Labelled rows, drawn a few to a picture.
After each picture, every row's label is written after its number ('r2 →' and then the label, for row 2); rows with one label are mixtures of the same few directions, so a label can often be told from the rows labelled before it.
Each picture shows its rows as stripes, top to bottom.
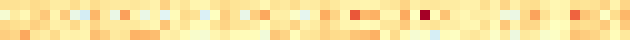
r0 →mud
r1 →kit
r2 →mud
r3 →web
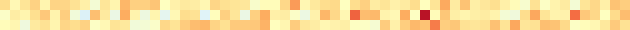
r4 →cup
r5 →kit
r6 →web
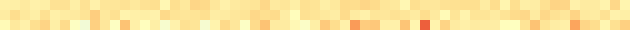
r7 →mud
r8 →cup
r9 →kit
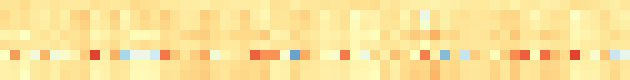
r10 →web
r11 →kit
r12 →kit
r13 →web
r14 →kit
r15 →cup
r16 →web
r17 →web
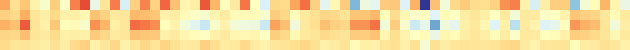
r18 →kit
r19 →web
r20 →web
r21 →web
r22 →kit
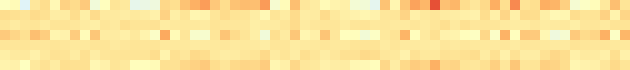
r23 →web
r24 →mud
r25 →cup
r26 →mud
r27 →web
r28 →mud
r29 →web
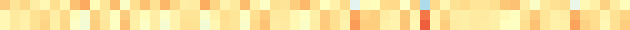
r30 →kit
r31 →kit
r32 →kit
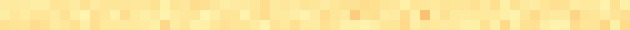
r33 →mud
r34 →kit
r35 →mud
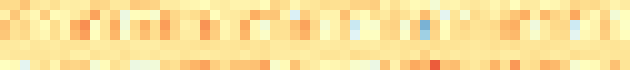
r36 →web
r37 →cup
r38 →kit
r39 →kit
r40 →web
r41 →kit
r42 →web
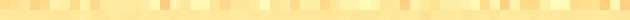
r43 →mud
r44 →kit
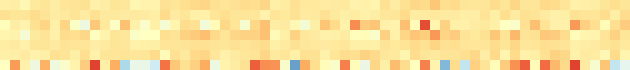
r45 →web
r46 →mud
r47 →kit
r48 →web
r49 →web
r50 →mud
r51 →cup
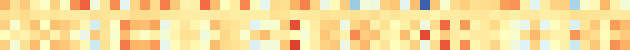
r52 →kit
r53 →web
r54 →cup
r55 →kit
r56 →cup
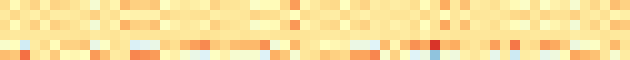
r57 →cup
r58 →cup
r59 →cup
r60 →kit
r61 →web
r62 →web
